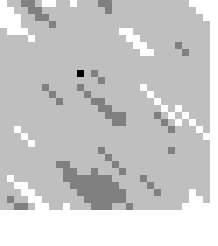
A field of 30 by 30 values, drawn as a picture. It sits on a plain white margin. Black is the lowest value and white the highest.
Mirror symmetry: none. Lone odd cells: 1, lower than its neighbours. Ninth with the lowest average: bottom middle. Grain: diagonal, down to the right.
